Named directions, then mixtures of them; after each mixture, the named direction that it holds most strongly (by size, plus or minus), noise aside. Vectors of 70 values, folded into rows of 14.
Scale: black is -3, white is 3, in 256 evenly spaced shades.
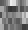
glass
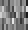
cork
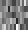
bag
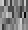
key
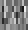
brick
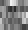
glass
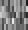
cork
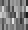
cork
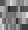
glass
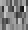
brick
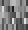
cork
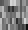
glass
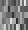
bag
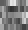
glass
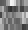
glass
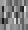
brick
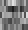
glass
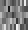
bag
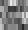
glass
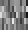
cork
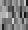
key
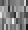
cork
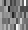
bag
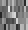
bag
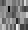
bag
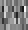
brick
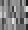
cork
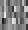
brick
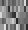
bag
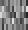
cork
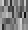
key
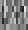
brick
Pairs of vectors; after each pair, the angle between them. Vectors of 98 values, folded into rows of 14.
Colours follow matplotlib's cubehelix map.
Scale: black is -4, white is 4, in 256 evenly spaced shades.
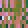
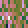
nearly parallel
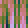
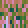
partly opposed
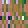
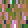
orthogonal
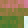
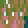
partly opposed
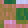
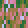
partly opposed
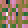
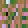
nearly opposite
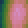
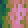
nearly parallel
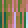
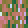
partly opposed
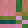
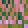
partly opposed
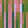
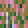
partly opposed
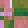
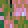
nearly opposite
